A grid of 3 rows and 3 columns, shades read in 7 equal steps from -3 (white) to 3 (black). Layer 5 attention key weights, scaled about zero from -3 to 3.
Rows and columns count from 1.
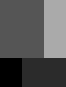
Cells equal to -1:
2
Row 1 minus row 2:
0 0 0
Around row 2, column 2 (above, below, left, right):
1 2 1 -1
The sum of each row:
1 1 7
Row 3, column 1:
3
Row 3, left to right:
3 2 2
